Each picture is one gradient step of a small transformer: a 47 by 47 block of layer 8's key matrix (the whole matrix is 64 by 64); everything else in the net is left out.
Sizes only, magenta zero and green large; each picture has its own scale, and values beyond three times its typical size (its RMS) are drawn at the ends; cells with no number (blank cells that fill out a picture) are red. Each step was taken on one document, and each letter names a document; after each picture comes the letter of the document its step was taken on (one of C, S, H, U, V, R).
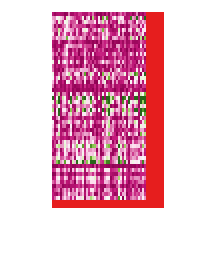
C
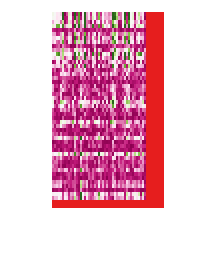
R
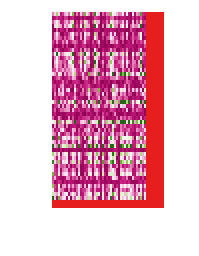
R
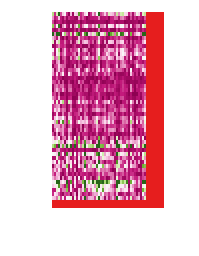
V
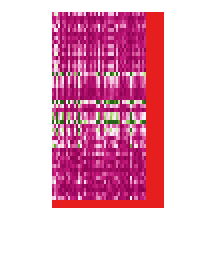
V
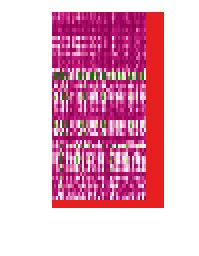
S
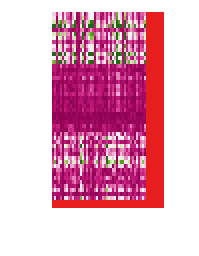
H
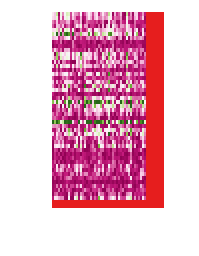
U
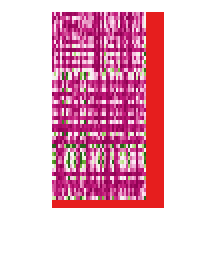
S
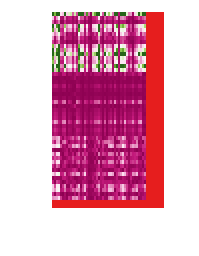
V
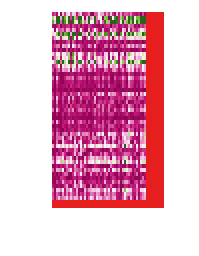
C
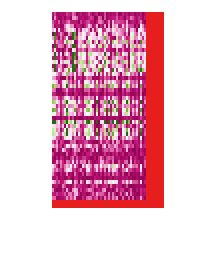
U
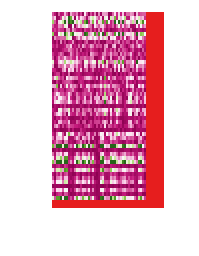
C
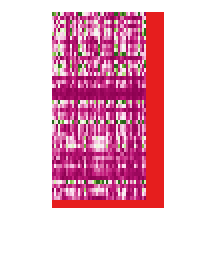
V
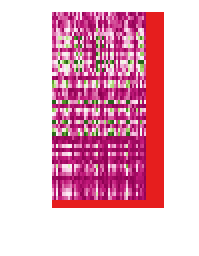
U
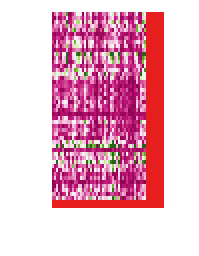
S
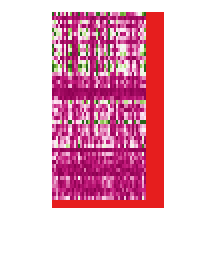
V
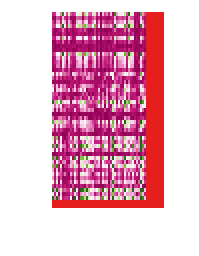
R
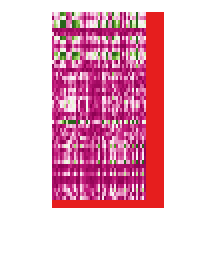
R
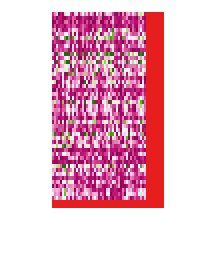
U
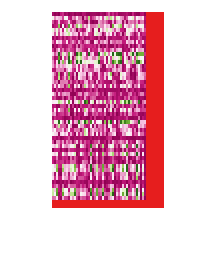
U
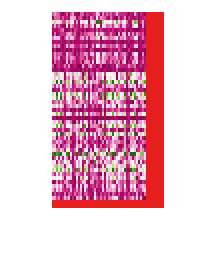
H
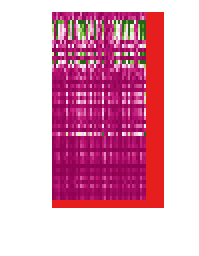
H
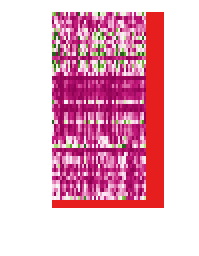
V
